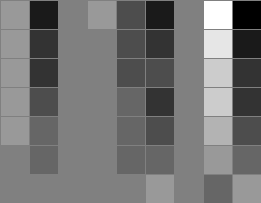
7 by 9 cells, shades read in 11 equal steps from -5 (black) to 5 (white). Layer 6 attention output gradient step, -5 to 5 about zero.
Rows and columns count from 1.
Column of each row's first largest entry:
8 8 8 8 8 8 6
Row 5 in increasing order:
-2 -2 -1 -1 0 0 0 1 2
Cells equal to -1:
8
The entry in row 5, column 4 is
0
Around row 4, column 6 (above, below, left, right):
-2 -2 -1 0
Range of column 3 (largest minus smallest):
0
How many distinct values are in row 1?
6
